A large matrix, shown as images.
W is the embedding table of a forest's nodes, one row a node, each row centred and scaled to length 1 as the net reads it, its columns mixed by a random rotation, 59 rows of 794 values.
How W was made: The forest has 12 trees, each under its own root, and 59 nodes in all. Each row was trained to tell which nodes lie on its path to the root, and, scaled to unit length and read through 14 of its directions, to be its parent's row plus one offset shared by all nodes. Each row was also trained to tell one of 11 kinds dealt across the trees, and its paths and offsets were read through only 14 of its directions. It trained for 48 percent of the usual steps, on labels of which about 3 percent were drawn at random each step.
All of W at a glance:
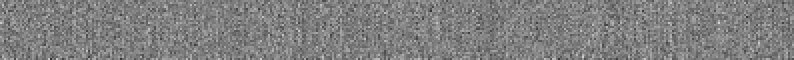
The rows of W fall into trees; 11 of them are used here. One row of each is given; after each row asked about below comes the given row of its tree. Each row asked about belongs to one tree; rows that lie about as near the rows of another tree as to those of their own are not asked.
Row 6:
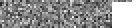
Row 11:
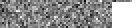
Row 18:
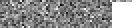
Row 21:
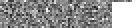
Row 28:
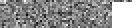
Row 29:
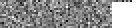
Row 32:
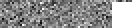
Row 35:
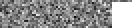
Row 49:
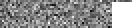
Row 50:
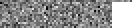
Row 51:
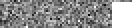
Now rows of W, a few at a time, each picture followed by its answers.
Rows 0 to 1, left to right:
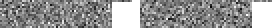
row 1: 51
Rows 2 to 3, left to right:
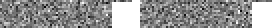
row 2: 49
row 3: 28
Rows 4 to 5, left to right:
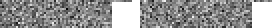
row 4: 50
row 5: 6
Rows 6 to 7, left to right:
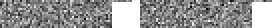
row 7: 50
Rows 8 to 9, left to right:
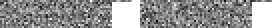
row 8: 49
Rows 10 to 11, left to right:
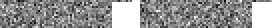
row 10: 29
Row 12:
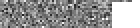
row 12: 21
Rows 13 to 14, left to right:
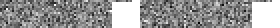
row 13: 32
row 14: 50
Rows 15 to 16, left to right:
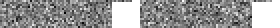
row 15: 49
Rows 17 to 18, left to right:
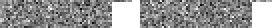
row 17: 29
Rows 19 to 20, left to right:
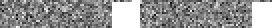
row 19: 11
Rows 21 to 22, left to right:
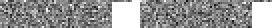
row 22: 28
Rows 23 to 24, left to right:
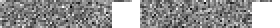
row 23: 28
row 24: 6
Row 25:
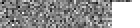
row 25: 21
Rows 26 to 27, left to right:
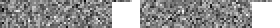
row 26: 11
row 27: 51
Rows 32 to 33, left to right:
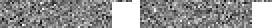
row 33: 50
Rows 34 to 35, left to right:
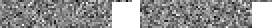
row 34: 21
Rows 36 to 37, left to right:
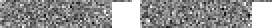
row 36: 28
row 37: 21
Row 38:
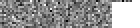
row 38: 29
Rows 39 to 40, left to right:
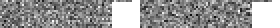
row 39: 21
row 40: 35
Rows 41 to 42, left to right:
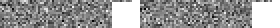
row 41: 32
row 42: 50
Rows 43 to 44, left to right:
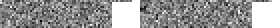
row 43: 28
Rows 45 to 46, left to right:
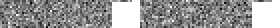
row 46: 32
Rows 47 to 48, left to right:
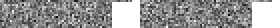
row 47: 51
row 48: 51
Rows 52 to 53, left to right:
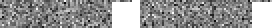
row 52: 6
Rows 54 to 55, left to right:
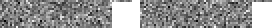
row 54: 32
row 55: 6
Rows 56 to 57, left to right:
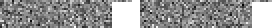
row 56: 6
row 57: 11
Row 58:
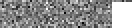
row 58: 49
